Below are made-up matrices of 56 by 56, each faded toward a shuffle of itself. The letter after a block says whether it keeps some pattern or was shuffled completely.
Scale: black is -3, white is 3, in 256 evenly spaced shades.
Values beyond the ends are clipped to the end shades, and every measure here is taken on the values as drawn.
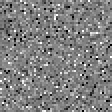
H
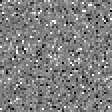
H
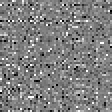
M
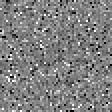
H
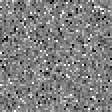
H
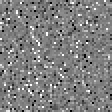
H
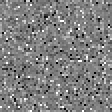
H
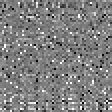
M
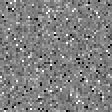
H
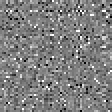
M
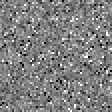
H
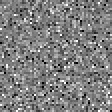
H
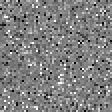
H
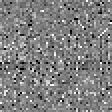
M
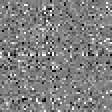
M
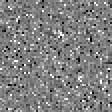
H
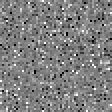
H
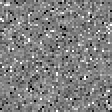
H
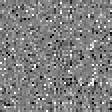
M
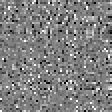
M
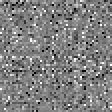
M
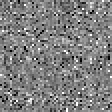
M
